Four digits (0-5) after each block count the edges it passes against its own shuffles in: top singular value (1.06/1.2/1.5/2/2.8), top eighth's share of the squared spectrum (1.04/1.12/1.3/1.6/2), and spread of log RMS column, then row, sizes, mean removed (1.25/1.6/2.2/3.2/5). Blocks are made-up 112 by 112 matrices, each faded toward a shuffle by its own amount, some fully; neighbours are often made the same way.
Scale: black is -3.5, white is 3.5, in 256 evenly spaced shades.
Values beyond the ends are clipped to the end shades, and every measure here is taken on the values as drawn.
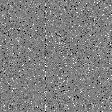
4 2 1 0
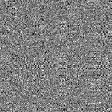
4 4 2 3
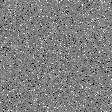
0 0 0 0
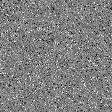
1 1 0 0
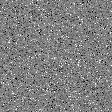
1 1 0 0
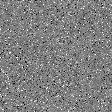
2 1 0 0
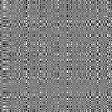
5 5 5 4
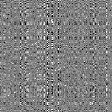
5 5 4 3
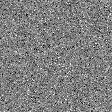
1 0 0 0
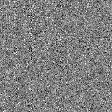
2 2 2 0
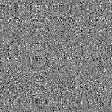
4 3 2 2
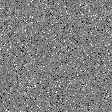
0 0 0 0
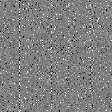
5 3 2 1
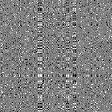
5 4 3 3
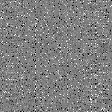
4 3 2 1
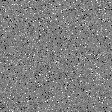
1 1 0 1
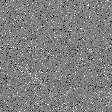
0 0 0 0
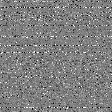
2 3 0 3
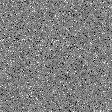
0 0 0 0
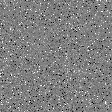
2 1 0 0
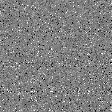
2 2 1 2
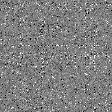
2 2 2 2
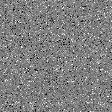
1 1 1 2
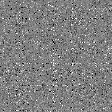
2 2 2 2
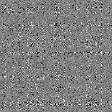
2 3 3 3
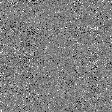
1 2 2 2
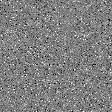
1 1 1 1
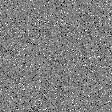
1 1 1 1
